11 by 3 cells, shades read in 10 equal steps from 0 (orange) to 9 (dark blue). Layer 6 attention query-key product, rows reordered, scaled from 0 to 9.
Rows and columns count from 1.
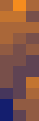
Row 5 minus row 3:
1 2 1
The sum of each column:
55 47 45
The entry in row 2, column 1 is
2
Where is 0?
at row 1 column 2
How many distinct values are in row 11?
3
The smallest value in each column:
2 0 2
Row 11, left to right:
9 6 4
